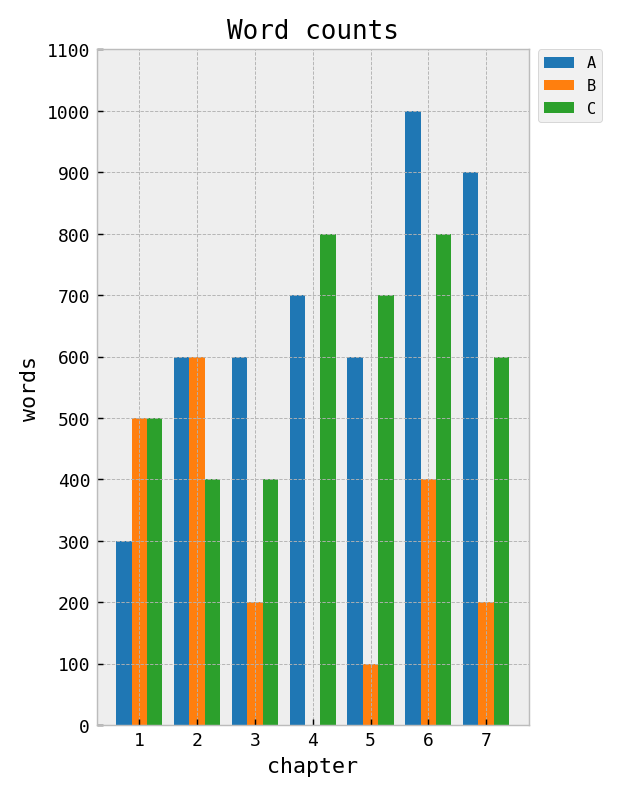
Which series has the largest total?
A
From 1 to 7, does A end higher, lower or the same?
higher
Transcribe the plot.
Title: Word counts
x-axis: chapter, ticks 1 2 3 4 5 6 7
y-axis: words, ticks 0 100 200 300 400 500 600 700 800 900 1000 1100
Legend: A, B, C
Values:
A: 300 600 600 700 600 1000 900
B: 500 600 200 0 100 400 200
C: 500 400 400 800 700 800 600
